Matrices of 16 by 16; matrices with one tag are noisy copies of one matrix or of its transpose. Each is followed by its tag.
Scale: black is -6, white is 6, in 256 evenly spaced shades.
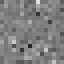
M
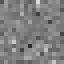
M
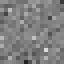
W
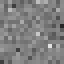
W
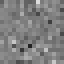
M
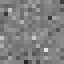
W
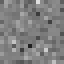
M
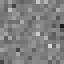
W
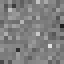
W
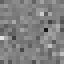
M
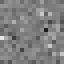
M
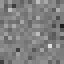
W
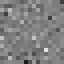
W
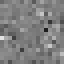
M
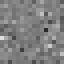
M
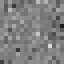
W
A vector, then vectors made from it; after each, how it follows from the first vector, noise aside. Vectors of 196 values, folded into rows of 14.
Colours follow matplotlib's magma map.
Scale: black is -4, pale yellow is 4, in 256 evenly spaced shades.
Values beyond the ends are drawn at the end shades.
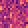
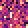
scaled up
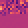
partly zeroed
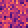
negated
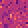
partly zeroed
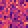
negated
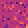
partly zeroed
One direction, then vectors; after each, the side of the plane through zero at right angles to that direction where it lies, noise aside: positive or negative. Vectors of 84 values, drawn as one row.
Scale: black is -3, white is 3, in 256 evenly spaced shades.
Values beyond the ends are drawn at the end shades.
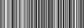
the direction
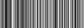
negative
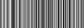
positive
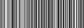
positive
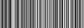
negative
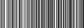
positive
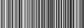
positive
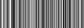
positive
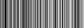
negative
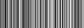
negative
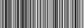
negative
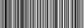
negative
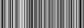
positive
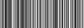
negative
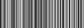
positive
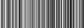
positive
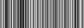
negative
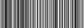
negative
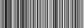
negative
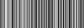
positive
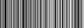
negative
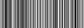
negative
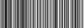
negative
